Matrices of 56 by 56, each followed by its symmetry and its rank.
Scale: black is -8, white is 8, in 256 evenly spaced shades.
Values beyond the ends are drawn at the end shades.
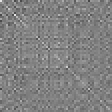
symmetric, rank five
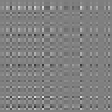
neither, rank one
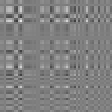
symmetric, rank one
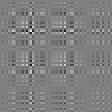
symmetric, rank one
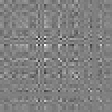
symmetric, rank three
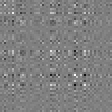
symmetric, rank three
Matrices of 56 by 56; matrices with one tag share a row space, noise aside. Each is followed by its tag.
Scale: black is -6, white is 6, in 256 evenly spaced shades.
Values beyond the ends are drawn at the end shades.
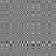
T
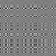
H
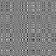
T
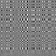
T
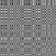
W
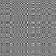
T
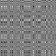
W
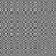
H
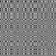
H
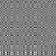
H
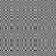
H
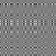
H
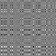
W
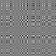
T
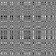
W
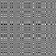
W
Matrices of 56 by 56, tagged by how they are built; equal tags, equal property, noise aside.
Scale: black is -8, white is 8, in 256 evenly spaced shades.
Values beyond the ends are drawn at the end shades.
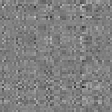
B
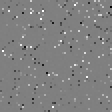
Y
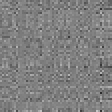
B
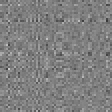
B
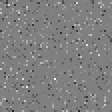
Y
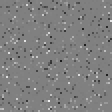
Y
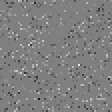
Y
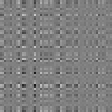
B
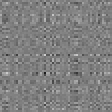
B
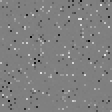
Y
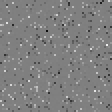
Y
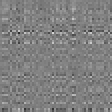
B
